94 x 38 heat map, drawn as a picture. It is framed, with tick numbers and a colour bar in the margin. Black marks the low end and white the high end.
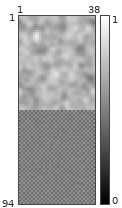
The table splits into 2 rows of 1 panel. Panel 1,1: high, blotchy. Panel 2,1: middling, checkered.
